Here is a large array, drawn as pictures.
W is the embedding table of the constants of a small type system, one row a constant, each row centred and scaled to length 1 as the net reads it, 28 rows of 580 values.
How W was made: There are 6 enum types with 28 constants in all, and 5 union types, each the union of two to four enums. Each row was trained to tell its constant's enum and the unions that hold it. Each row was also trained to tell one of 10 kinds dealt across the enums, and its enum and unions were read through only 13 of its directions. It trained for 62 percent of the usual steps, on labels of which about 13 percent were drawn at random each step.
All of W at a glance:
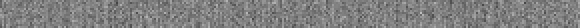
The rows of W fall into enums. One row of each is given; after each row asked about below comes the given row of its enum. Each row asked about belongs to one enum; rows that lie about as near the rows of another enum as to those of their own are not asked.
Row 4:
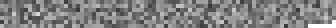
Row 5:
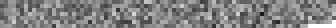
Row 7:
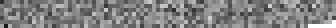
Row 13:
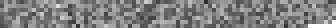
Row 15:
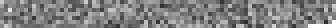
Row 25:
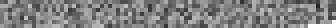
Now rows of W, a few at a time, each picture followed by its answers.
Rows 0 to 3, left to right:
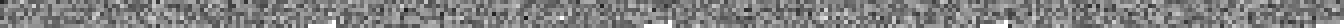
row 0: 7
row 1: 13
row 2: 7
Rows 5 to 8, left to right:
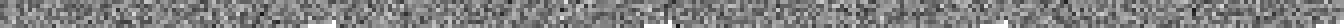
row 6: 13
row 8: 7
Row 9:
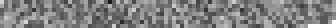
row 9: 15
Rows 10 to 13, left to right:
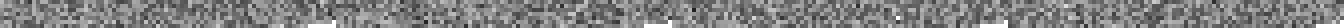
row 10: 25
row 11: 5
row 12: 25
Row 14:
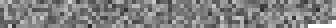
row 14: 7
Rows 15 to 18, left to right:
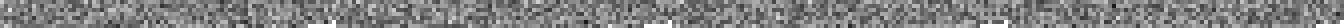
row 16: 4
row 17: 4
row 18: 5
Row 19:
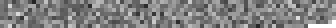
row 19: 15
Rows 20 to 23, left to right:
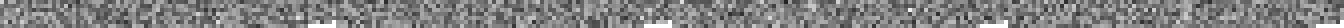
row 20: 5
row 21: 25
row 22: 25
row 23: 13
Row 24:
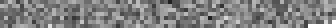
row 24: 4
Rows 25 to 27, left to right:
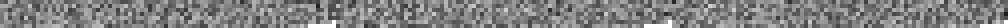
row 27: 25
